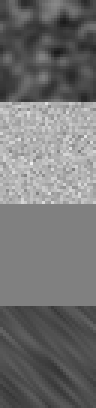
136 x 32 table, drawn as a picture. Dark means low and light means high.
It is made of 4 by 1 panels. Panel 1,1: low, blotchy. Panel 2,1: high, fine-grained. Panel 3,1: middling, flat. Panel 4,1: low, slanting down to the right, faint in contrast.
